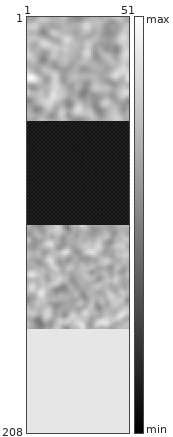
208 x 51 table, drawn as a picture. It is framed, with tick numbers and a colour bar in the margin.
The table splits into 4 rows of 1 panel. Panel 1,1: high, blotchy. Panel 2,1: very low, checkered, faint in contrast. Panel 3,1: high, blotchy. Panel 4,1: very high, flat.
